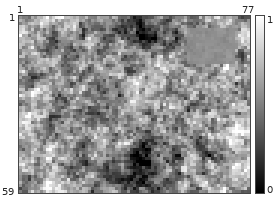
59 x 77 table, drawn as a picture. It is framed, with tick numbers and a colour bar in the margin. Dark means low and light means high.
Odd rows or columns: none. Grain: blotchy. Ninth with the lowest average: bottom middle. Odd patch: calmer, in the top right. Slope: none.
